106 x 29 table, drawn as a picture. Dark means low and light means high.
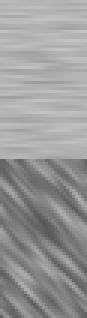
The table splits into 2 rows of 1 panel. Panel 1,1: high, streaked across, faint in contrast. Panel 2,1: middling, slanting down to the right.
